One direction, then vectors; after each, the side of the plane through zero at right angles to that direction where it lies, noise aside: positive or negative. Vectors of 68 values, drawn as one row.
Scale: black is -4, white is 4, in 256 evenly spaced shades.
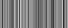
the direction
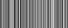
negative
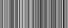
positive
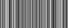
positive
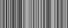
negative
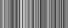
positive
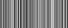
negative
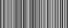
negative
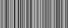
negative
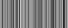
positive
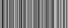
positive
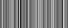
negative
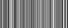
negative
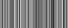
positive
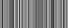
positive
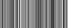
positive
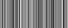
positive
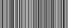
positive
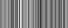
positive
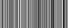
positive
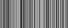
negative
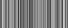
negative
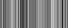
negative
